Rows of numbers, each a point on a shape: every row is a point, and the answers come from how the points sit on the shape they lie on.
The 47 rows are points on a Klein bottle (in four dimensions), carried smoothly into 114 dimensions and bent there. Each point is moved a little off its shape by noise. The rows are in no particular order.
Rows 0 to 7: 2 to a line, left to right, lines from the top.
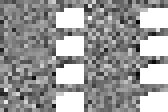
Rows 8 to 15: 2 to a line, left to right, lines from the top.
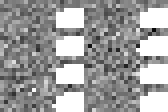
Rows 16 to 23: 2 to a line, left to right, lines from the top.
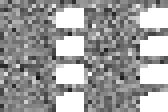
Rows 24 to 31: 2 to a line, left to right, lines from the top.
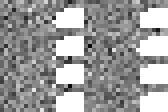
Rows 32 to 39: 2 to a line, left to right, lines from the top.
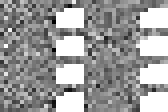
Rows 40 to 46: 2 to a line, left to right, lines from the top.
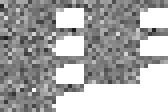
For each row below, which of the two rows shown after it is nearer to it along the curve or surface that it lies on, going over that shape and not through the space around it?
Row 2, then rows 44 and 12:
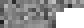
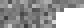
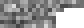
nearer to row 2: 12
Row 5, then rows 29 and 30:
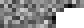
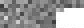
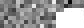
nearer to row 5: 30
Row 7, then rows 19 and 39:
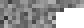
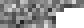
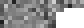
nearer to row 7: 39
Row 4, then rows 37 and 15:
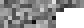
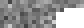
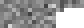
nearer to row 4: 37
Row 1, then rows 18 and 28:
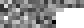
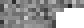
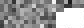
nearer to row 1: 18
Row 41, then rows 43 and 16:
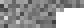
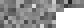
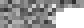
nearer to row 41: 16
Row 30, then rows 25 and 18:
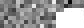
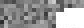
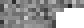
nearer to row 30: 25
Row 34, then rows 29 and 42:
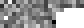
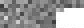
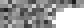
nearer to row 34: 29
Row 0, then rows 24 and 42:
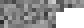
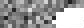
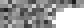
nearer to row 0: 24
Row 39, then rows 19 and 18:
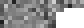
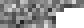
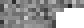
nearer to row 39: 18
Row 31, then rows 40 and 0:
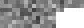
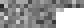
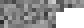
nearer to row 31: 40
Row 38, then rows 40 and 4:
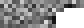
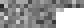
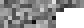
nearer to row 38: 4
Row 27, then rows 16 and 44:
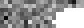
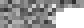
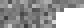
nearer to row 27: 16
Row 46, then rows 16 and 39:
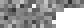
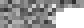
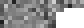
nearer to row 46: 39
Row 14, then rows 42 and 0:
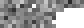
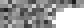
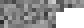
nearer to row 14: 0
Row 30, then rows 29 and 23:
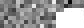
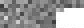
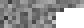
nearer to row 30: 23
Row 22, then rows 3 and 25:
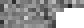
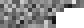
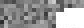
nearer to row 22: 25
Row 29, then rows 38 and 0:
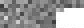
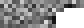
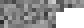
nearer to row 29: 0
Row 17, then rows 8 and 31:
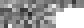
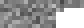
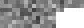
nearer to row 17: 31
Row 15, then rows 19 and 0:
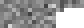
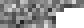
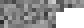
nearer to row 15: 0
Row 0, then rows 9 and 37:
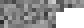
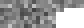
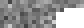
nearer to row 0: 37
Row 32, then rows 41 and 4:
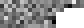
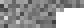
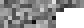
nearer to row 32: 4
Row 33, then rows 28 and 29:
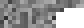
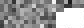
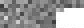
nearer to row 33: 28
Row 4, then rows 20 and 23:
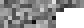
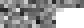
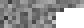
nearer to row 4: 23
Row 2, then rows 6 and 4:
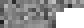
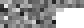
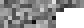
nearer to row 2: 4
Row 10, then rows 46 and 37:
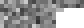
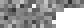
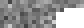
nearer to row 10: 37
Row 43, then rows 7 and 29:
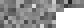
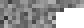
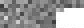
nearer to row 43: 7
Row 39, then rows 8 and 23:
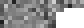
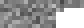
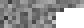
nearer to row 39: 23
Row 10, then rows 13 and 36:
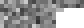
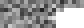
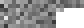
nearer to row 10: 36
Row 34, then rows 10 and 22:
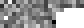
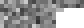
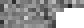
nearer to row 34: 10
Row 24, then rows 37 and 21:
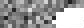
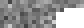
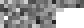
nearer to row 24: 37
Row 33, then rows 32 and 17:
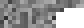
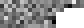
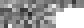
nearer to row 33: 17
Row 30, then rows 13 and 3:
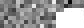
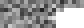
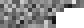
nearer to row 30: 3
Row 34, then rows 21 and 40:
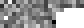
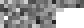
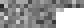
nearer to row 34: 21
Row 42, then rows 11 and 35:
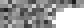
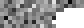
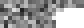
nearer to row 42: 35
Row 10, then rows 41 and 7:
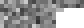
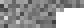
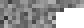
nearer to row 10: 41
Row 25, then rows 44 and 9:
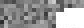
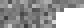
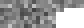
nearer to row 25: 44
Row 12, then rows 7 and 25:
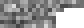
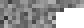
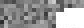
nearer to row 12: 25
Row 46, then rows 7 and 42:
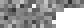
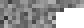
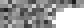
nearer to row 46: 7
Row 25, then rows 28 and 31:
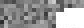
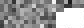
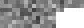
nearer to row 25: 28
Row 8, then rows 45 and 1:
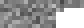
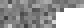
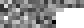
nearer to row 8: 45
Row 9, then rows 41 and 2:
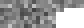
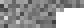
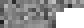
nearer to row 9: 41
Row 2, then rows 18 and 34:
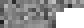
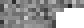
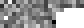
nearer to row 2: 18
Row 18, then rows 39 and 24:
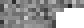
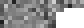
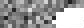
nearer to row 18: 39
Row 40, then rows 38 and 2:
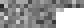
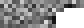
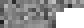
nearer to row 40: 2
